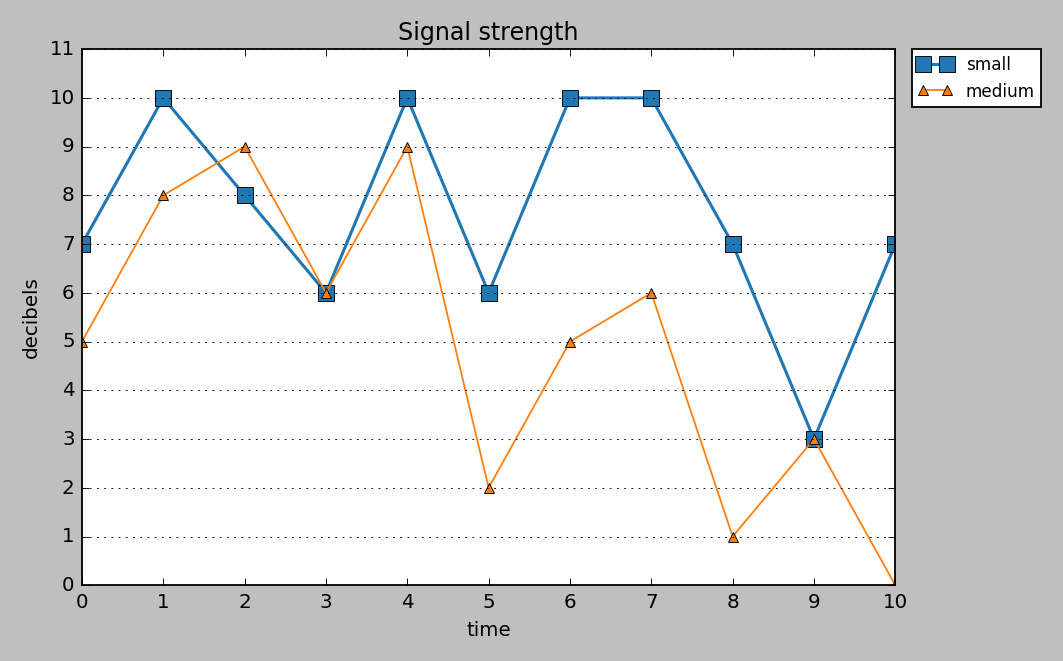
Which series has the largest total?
small
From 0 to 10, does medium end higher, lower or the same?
lower
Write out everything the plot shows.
Title: Signal strength
x-axis: time, ticks 0 1 2 3 4 5 6 7 8 9 10
y-axis: decibels, ticks 0 1 2 3 4 5 6 7 8 9 10 11
Legend: small, medium
Values:
small: 7 10 8 6 10 6 10 10 7 3 7
medium: 5 8 9 6 9 2 5 6 1 3 0
